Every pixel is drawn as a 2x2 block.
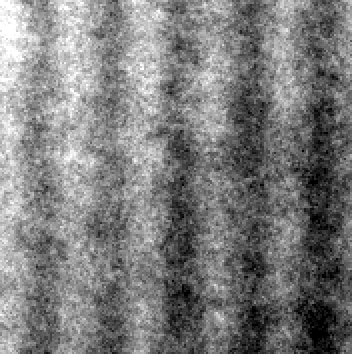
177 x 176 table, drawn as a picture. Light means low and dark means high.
Histogram: bell-shaped. Stripes: upright, repeating 5 times. Ninth with the lowest average: top left. Slope: up to the bottom right.
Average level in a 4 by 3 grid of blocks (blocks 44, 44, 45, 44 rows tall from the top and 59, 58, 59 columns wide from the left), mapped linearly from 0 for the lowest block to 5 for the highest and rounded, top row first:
013 | 124 | 234 | 235
